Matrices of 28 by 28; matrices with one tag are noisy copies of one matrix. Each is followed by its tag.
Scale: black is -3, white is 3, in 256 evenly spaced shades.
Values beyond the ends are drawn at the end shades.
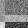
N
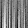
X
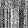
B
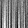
X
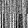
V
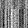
B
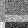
N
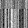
B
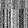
B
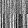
V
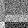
N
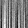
X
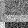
N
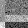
N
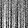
X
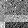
N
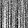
X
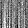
X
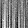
X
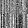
V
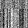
B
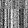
B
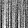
X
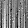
X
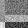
N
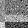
N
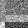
N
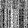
B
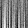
X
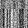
B
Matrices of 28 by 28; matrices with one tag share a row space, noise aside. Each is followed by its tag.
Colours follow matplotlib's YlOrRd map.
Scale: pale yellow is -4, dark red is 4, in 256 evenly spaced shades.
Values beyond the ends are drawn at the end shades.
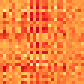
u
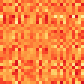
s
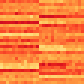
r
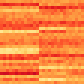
r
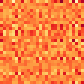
s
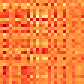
u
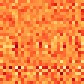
s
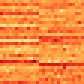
r
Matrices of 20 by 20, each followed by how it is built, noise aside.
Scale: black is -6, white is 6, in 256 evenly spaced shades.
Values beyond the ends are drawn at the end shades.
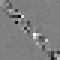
banded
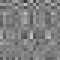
low rank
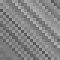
Toeplitz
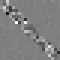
banded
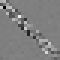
banded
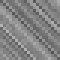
Toeplitz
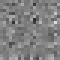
low rank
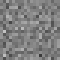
low rank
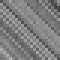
Toeplitz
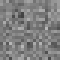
low rank
